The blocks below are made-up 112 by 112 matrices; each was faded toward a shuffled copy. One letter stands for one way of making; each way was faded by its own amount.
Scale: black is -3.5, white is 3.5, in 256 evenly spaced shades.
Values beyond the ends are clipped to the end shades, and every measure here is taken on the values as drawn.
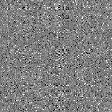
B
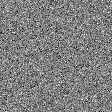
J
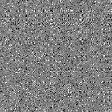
B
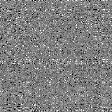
B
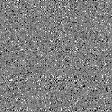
B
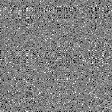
B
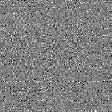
B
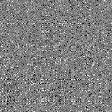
B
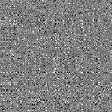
B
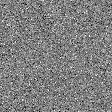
J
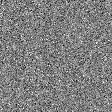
J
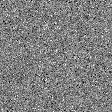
J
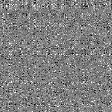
B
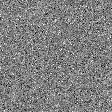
J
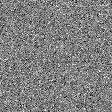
J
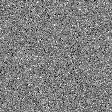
J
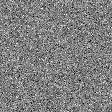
J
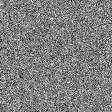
J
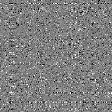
B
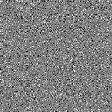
B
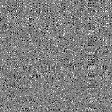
B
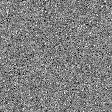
J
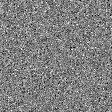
J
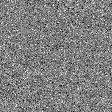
J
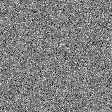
J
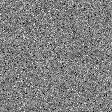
J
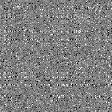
B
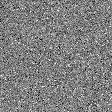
J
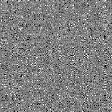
B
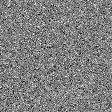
J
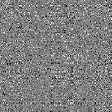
B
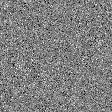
J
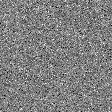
J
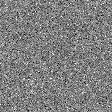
J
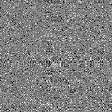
B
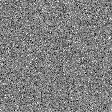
J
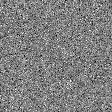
J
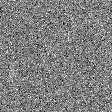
J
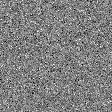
J
